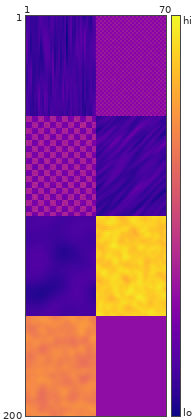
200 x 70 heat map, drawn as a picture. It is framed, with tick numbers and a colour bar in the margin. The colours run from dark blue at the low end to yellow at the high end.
It is made of 4 by 2 panels. Panel 1,1: very low, streaked downward, faint in contrast. Panel 1,2: low, checkered, faint in contrast. Panel 2,1: low, checkered. Panel 2,2: very low, slanting up to the right, faint in contrast. Panel 3,1: very low, smooth, faint in contrast. Panel 3,2: very high, blotchy, faint in contrast. Panel 4,1: high, blotchy, faint in contrast. Panel 4,2: low, flat.
